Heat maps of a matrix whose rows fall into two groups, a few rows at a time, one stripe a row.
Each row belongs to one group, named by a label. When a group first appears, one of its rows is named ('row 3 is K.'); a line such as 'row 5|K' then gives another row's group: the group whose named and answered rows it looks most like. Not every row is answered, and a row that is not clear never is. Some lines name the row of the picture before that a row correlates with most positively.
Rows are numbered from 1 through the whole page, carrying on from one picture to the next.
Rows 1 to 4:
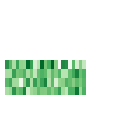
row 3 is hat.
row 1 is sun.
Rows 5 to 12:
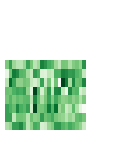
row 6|hat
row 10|sun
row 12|hat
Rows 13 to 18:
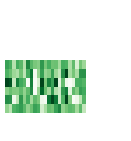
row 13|sun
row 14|sun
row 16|sun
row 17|sun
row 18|hat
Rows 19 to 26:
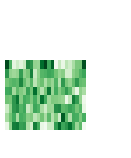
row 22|sun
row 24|hat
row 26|hat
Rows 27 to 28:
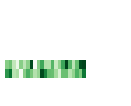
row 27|sun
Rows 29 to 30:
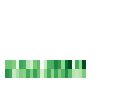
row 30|sun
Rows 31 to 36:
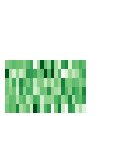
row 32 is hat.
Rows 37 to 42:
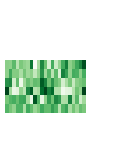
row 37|sun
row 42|sun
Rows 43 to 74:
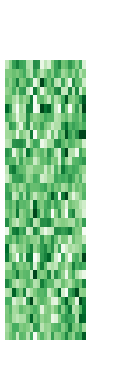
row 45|sun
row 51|sun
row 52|hat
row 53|sun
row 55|hat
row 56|hat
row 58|sun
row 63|sun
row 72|sun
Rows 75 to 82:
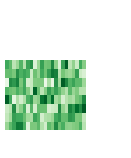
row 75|sun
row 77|hat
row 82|hat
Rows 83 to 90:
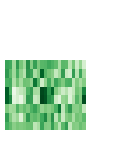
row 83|sun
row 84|sun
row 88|hat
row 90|sun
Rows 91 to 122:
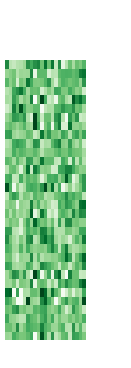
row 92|sun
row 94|hat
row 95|sun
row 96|hat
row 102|sun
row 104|sun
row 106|hat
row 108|sun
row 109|hat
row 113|sun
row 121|sun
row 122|sun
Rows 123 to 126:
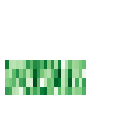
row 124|hat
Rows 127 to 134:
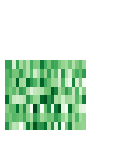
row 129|sun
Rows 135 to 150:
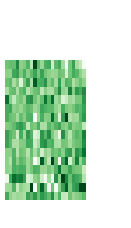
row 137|hat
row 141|sun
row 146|sun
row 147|hat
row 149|sun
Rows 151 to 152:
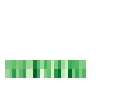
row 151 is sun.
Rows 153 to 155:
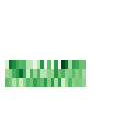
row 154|hat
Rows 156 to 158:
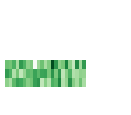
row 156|sun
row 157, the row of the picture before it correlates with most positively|155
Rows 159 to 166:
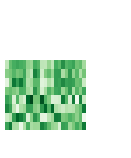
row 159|hat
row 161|hat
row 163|sun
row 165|hat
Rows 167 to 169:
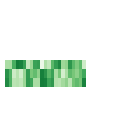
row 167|hat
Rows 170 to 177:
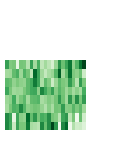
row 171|hat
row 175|hat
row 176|sun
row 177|sun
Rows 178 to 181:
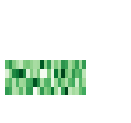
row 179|hat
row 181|sun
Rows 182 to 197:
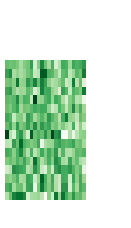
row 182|sun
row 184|sun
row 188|sun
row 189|sun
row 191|hat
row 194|hat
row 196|sun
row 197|hat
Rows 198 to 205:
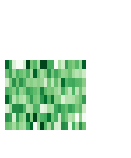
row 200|hat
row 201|sun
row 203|hat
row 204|sun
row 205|sun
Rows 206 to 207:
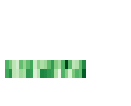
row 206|sun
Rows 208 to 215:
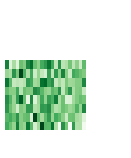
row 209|hat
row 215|sun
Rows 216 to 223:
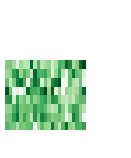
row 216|sun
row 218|hat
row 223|sun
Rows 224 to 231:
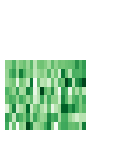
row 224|sun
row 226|sun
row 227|sun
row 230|sun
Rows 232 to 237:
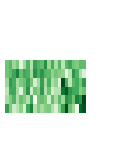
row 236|sun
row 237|sun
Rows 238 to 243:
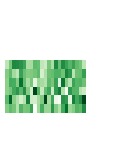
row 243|sun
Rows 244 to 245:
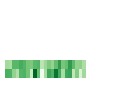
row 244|hat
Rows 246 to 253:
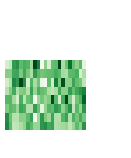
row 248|hat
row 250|sun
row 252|sun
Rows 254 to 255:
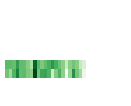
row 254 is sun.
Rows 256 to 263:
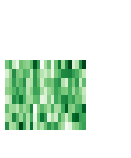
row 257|hat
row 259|hat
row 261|sun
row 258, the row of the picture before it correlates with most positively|254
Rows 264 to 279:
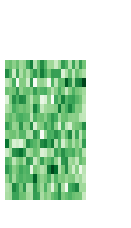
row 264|sun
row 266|sun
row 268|hat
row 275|sun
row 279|hat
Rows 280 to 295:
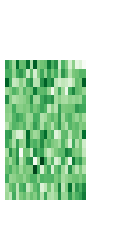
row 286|hat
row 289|sun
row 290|hat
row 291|sun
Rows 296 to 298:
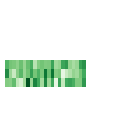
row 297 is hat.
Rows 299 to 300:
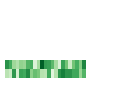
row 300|hat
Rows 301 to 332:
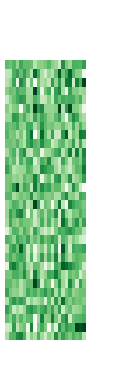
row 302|hat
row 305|hat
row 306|hat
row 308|sun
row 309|sun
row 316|sun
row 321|sun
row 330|sun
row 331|sun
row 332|hat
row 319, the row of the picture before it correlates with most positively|299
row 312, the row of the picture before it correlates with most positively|299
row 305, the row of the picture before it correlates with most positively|300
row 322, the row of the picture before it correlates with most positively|299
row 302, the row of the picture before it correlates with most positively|300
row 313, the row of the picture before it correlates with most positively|299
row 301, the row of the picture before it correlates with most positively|299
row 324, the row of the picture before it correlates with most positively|300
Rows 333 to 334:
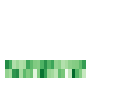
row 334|sun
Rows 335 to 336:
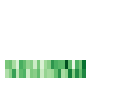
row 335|sun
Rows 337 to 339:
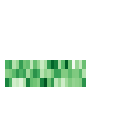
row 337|sun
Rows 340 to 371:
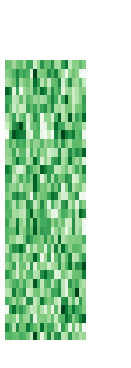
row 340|sun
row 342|hat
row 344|sun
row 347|hat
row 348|hat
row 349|hat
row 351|hat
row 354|hat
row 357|sun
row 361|hat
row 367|sun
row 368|hat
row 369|sun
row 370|sun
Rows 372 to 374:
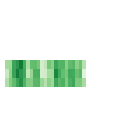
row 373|hat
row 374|hat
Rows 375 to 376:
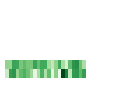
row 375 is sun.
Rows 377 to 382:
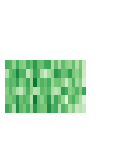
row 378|hat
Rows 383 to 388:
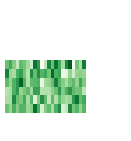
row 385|hat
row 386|hat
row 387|sun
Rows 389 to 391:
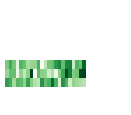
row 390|sun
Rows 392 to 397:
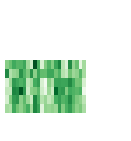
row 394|hat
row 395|hat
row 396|hat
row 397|hat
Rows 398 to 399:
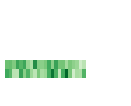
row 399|sun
